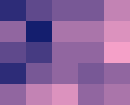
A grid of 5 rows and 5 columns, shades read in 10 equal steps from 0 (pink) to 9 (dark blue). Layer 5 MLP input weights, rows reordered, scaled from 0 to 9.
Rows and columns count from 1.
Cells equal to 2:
2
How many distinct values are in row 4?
3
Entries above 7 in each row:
1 1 0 1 0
